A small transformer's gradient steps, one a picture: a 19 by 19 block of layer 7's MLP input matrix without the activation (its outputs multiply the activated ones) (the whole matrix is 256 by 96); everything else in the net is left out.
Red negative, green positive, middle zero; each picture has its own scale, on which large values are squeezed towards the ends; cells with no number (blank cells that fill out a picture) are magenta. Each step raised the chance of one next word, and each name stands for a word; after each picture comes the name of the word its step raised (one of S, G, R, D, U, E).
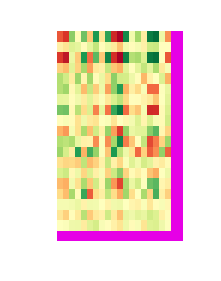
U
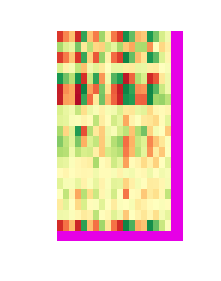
U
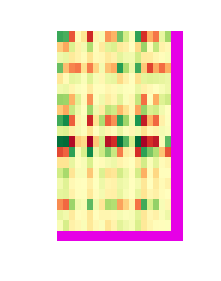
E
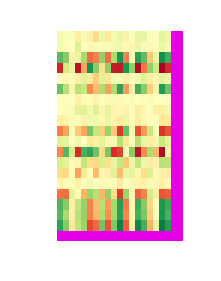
U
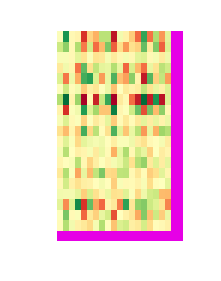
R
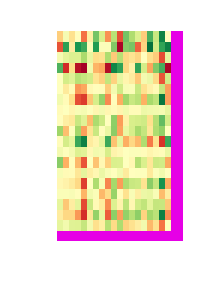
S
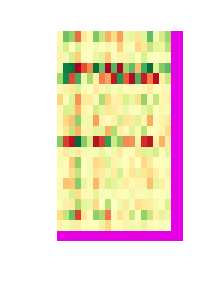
S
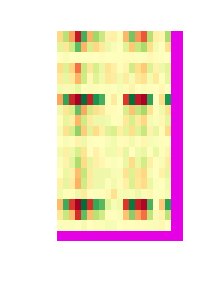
E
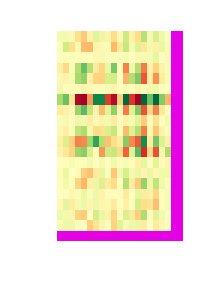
R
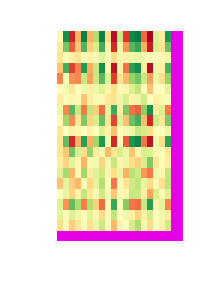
E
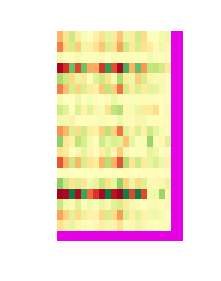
S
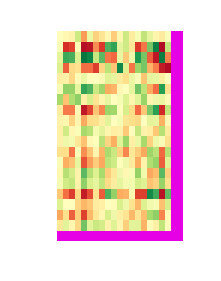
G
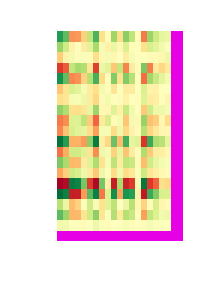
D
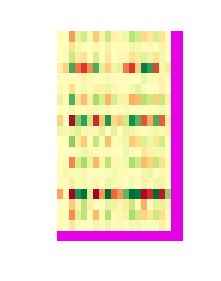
S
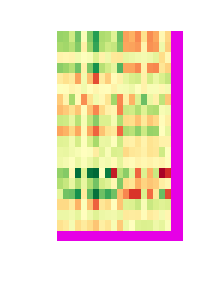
R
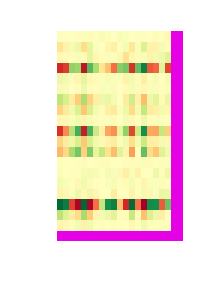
E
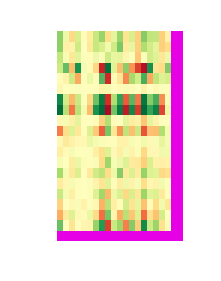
R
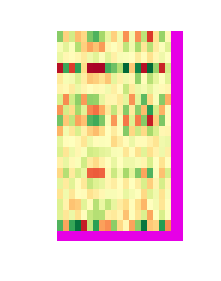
R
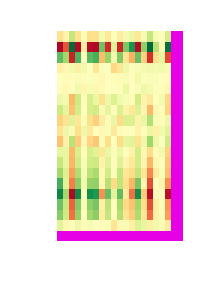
G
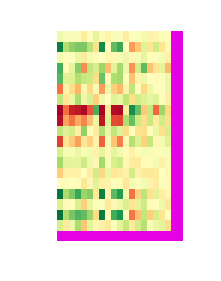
G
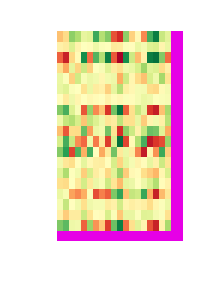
U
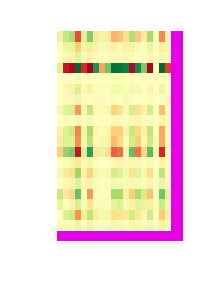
D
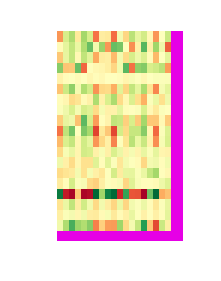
U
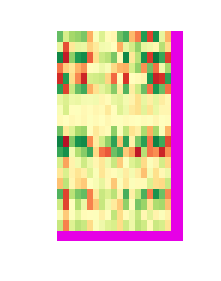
U
